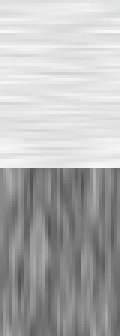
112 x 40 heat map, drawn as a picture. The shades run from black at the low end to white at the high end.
The table splits into 2 rows of 1 panel. Panel 1,1: very high, streaked across, faint in contrast. Panel 2,1: middling, streaked downward.
